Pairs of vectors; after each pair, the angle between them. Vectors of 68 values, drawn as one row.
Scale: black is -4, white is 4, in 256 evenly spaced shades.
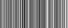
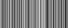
nearly opposite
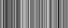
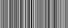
orthogonal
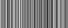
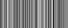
partly opposed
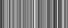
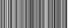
orthogonal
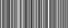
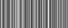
nearly parallel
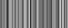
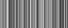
nearly opposite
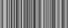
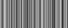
nearly parallel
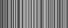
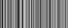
partly aligned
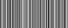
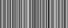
nearly parallel
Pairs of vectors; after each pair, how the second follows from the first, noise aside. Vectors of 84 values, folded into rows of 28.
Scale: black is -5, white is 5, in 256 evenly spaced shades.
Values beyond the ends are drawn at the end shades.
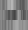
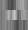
negated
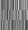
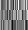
scaled up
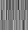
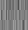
shrunk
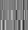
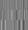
shrunk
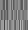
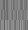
shrunk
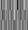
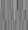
shrunk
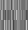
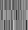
negated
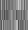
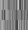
sign-scrambled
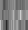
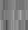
shrunk
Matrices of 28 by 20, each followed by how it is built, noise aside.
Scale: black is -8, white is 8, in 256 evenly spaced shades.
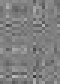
low rank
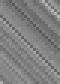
Toeplitz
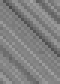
Toeplitz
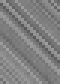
Toeplitz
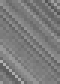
Toeplitz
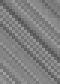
Toeplitz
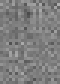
low rank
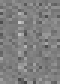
low rank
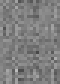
low rank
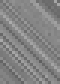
Toeplitz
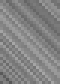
Toeplitz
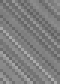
Toeplitz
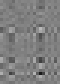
low rank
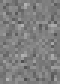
low rank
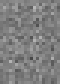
low rank
